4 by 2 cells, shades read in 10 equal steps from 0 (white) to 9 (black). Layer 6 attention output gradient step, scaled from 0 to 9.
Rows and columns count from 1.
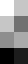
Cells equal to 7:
0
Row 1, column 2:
2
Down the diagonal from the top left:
0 5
